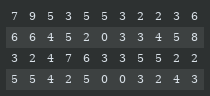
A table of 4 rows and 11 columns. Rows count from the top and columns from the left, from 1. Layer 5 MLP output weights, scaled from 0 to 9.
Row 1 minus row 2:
1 3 1 -2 3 5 0 -1 -2 -2 -2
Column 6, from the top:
5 0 3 0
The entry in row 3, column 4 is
7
